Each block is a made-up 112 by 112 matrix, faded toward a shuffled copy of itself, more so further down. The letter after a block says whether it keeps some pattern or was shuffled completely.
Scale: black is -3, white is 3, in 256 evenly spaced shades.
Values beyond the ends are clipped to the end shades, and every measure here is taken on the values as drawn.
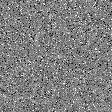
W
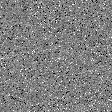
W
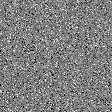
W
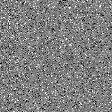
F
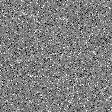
W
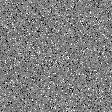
W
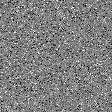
W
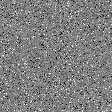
W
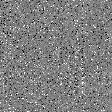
F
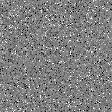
F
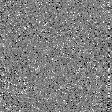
F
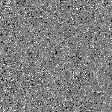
F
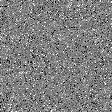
F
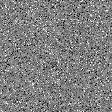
F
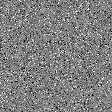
W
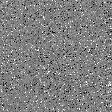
F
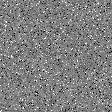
W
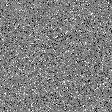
W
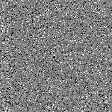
F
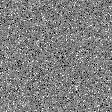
W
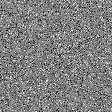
W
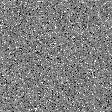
W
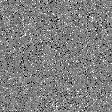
F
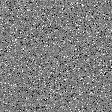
W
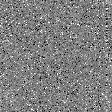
F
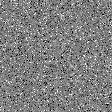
F
